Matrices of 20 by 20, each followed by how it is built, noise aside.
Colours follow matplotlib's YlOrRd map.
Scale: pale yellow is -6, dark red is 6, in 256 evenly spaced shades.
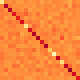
diagonal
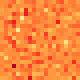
noise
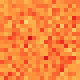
noise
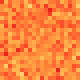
noise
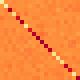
diagonal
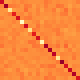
diagonal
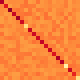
diagonal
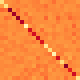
diagonal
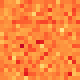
noise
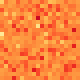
noise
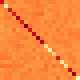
diagonal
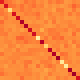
diagonal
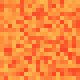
noise
